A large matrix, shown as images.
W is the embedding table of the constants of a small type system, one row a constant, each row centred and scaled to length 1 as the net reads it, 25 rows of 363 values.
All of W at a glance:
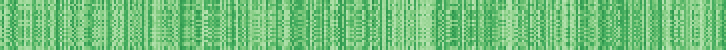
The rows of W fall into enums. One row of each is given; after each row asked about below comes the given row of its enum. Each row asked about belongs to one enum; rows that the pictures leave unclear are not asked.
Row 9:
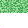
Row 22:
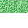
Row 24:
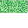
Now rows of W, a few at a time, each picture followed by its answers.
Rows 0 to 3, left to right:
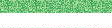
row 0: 24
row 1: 24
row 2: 22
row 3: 24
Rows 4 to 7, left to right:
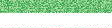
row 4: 24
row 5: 9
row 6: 9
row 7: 22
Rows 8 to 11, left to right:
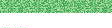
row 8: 9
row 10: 24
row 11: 9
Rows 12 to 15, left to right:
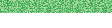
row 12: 24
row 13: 9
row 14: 22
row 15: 9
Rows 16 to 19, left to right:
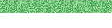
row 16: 22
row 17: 9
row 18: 22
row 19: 24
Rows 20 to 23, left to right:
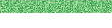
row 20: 9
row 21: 22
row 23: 24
